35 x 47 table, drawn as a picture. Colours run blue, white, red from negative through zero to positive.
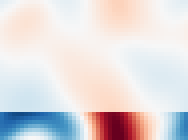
Ninth with the lowest average: bottom left. Ninth with the highest average: bottom middle. Seam: horizontal, 80% of the way down, the top part calmer. Lone odd cells: none. Histogram: heavy tails on both sides. Mirror symmetry: none. Stripes: none.
